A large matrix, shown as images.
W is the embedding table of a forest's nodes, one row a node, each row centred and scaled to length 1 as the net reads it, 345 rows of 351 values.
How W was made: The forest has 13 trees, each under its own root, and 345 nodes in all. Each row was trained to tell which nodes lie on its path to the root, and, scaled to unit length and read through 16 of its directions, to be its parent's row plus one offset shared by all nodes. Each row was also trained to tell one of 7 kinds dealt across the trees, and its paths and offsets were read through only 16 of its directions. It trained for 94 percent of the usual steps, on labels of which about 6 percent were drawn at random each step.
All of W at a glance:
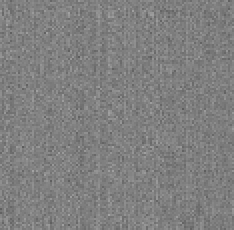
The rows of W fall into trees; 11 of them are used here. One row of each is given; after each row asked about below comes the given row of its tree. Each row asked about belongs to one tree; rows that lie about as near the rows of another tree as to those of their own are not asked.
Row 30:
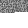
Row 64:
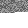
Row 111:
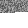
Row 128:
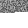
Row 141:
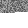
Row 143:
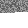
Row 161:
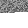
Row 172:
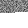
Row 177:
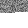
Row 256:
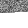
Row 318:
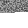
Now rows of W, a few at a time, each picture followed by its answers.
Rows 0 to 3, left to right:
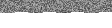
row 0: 177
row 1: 141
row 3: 64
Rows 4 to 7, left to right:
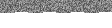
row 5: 177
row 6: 128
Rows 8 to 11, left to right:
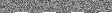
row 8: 128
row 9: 177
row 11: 141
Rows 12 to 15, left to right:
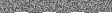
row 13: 141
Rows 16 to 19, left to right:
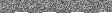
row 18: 161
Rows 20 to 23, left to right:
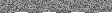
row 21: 256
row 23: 256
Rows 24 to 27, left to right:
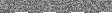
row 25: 256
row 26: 256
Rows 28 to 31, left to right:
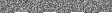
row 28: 64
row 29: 128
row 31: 111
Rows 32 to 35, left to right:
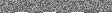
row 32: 111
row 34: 161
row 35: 161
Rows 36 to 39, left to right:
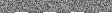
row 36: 141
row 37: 111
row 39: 141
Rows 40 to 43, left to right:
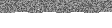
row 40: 177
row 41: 143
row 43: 64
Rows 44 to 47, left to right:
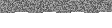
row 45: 143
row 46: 161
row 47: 318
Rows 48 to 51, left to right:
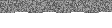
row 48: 141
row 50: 141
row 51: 141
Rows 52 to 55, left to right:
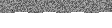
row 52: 111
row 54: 128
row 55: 172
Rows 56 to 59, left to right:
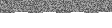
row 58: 128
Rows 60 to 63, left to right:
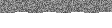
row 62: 177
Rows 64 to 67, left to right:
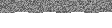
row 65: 177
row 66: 256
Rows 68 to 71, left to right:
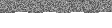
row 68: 111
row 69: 141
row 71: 161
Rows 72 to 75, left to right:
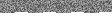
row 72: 128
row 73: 256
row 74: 64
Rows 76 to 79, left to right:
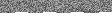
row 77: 111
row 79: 141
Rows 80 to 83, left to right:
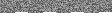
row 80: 111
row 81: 64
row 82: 256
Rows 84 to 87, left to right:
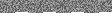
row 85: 143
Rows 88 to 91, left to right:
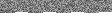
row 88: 111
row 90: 256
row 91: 177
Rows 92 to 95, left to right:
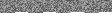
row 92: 161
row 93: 111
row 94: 177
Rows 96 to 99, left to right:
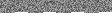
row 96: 256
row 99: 143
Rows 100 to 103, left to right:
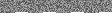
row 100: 141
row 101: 177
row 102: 64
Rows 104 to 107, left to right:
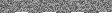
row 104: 64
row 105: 128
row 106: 111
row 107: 111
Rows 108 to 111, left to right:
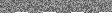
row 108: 128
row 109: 256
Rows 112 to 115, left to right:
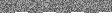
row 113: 172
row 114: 318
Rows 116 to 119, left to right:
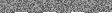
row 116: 111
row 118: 177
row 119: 256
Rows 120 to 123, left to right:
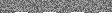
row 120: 64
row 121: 128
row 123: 141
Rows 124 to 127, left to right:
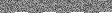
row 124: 177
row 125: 128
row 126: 128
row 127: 64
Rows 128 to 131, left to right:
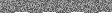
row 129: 256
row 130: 141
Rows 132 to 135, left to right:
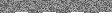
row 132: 64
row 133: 177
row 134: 177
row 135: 141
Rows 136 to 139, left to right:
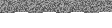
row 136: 111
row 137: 161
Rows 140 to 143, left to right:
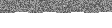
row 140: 128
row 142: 256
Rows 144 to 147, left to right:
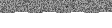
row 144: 128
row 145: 30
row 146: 256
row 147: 177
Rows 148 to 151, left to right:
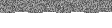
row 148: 177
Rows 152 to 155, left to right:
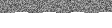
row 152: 256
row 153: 256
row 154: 111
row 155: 177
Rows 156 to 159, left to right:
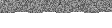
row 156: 141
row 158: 128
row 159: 141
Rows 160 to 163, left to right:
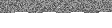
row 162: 172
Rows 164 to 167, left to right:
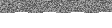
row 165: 64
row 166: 177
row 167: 141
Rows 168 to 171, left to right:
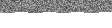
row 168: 177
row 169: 256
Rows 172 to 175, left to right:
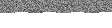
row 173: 111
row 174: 143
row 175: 141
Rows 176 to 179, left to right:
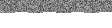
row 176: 318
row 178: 111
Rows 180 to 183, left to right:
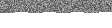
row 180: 256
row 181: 128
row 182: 64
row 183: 318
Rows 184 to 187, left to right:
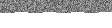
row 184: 128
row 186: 177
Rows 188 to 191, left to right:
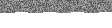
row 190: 177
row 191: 318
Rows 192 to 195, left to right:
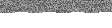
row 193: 177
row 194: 128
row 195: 141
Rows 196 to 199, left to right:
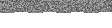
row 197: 161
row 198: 161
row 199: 128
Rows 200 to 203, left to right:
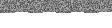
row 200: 128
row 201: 256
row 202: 111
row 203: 128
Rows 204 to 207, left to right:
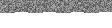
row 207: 128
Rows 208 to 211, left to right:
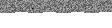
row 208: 161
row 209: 64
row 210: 128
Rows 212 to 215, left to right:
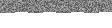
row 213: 141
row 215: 111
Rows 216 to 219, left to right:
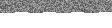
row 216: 64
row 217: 111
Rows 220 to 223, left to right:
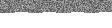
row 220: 256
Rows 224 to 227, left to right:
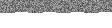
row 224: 128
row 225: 141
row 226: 177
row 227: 141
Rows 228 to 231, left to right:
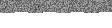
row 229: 161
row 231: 111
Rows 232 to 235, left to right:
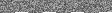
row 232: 161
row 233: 141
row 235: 143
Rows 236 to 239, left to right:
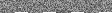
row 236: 256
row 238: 111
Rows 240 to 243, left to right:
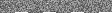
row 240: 64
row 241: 161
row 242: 128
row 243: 111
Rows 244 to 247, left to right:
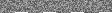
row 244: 256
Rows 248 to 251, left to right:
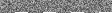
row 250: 256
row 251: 177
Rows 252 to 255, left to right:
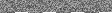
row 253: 64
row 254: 161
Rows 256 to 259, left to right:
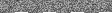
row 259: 256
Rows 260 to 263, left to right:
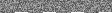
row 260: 141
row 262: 177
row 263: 64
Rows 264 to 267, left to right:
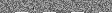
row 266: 141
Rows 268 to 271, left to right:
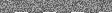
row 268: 177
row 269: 111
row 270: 141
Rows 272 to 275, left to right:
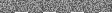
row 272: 128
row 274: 128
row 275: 128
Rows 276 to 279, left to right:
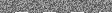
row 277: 177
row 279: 161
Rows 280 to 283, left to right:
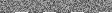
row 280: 256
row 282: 111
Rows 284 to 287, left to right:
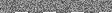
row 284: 318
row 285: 128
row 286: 177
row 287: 141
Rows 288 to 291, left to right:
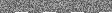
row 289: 141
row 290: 256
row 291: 128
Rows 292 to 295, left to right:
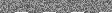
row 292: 128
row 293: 141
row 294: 128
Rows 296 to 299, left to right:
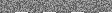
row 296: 111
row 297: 111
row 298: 111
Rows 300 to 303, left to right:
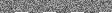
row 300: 318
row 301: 256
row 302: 256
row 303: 141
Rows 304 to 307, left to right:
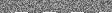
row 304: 177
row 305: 111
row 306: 256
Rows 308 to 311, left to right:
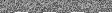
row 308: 111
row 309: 161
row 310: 141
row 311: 177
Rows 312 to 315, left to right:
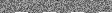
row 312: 161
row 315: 177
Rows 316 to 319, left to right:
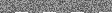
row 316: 161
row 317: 177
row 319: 141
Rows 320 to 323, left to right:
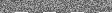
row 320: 177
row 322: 256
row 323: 256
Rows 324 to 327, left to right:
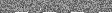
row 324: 64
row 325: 111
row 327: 177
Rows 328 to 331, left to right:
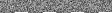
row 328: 128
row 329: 141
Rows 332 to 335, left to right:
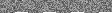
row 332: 111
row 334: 318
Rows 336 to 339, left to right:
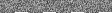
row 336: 111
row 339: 30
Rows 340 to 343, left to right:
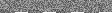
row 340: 256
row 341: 128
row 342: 256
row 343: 111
